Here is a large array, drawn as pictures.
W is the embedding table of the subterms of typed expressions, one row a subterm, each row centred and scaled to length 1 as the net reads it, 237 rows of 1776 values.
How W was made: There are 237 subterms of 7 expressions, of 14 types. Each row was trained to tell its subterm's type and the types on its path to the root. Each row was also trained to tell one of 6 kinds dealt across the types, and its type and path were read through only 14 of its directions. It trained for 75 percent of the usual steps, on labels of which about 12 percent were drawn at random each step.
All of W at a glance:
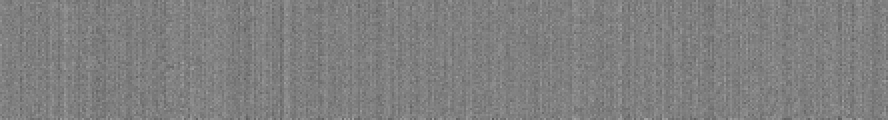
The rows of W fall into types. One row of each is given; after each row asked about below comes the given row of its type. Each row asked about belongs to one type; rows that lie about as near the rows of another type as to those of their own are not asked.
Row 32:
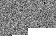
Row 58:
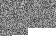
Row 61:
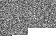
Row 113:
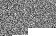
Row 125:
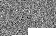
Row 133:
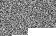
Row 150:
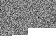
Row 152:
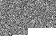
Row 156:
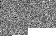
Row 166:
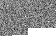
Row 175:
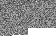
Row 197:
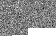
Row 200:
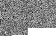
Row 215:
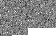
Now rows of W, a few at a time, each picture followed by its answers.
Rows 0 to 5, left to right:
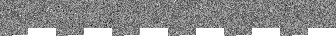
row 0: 152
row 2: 61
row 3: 175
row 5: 152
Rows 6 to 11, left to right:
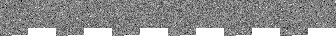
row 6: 215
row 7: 200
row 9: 125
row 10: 166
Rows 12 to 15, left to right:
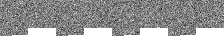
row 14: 156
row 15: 166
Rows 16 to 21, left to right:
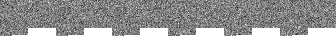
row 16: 200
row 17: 197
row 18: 197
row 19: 156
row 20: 113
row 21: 166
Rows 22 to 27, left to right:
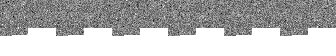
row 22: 200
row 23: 200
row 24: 32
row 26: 156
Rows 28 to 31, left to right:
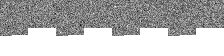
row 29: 61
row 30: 113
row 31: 175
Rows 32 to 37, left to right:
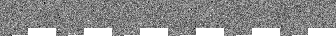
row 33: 150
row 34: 133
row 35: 200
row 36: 152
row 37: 175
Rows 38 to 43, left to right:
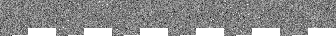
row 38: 166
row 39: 32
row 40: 133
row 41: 215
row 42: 32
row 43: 125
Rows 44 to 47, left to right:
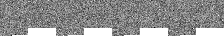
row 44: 150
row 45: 133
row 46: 61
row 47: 200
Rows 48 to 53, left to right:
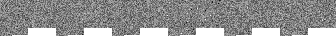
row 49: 58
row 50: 166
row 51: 200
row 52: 197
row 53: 133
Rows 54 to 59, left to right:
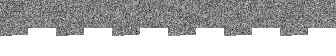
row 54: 175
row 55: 61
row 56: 200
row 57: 125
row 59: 175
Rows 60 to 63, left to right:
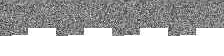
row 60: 200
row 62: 197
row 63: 175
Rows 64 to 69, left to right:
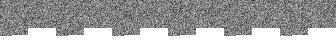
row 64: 156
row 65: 197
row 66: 152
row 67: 152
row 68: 125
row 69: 125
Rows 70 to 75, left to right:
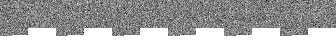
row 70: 197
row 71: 215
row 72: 166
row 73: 215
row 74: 150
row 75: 200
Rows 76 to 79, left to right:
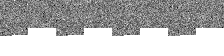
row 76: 61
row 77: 200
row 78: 156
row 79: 200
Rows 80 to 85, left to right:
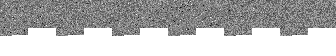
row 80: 156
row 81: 113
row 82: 32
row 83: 32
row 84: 125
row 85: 197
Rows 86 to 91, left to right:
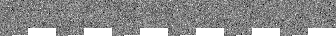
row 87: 200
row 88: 152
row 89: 150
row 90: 215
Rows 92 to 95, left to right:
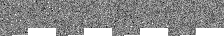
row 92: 113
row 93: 200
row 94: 152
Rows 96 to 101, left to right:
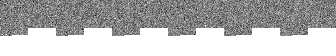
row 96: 133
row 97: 152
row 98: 125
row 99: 215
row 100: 61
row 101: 125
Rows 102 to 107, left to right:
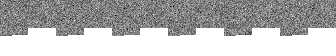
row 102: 156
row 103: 32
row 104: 152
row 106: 156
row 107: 215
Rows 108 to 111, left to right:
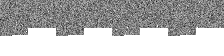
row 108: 166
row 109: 166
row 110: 133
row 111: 61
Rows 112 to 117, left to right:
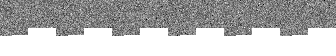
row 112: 125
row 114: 58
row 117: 152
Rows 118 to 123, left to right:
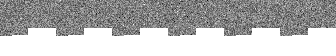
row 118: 175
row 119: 175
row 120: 113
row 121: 175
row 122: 200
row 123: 166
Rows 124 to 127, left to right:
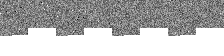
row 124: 152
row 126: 58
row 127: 61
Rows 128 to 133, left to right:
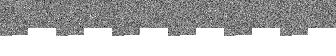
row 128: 197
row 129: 125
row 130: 61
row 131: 150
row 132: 166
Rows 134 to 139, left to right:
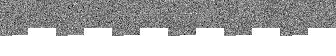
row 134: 113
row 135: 133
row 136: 58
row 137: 200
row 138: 125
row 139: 166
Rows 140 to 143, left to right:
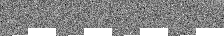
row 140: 175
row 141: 166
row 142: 133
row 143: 215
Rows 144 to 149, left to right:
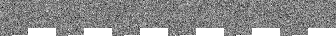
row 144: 166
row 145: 113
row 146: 175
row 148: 152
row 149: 197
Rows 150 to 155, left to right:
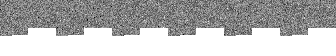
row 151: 125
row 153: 156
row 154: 58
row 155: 152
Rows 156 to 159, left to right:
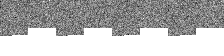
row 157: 58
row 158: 175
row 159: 175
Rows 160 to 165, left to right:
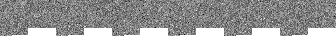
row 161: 125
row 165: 166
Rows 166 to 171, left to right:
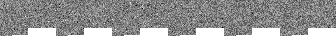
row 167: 156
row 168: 152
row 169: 58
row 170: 166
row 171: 175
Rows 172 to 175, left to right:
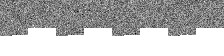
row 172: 152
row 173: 215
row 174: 197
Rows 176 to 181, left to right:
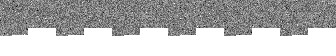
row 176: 152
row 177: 32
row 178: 61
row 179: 133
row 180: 61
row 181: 58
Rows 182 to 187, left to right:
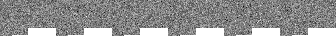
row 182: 175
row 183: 215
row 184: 32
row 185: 152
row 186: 215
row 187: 125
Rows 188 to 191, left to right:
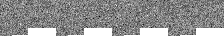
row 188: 58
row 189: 166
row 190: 200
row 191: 175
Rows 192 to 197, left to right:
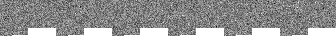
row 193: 175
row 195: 58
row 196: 133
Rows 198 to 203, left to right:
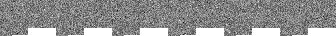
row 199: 166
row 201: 156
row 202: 200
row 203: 61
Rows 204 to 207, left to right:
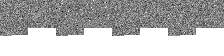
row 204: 200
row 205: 215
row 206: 61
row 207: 113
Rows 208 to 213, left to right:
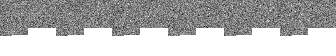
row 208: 58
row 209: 175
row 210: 61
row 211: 133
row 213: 133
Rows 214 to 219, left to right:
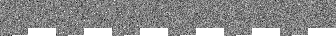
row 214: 166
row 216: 215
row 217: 61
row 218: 150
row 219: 133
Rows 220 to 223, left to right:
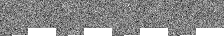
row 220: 61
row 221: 133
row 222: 156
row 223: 152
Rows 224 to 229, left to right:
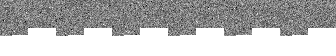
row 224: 197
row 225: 166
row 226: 133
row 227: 133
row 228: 152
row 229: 32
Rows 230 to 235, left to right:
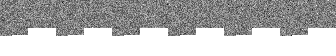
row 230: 197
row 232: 61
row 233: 61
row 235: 113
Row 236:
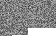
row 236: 61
